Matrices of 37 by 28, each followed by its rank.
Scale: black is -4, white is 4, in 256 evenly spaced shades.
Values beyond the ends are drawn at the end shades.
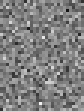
full rank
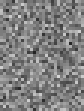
full rank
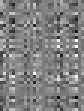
three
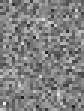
full rank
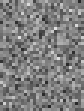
full rank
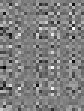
three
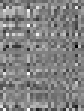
three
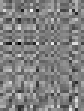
three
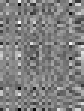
three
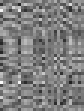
three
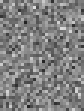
full rank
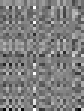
three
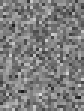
full rank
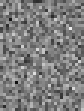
full rank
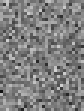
full rank
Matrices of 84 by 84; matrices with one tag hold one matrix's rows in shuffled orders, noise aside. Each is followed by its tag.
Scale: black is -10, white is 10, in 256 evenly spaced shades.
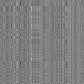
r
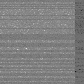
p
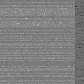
p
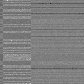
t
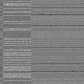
t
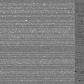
p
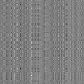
r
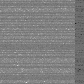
p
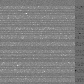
p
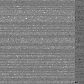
p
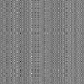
r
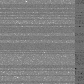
p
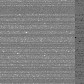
p
